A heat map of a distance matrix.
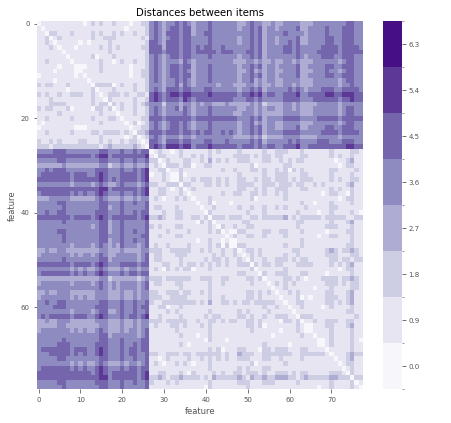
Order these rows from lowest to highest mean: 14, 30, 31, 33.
30, 31, 33, 14
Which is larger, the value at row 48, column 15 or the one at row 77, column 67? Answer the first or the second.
the first
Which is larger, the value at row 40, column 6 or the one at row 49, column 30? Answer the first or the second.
the first
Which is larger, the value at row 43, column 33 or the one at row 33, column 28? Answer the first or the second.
the first
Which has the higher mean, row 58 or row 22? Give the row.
22
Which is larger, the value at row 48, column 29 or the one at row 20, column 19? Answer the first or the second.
the first
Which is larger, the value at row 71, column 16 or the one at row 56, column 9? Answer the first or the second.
the first
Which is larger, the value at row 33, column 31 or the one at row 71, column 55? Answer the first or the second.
the second
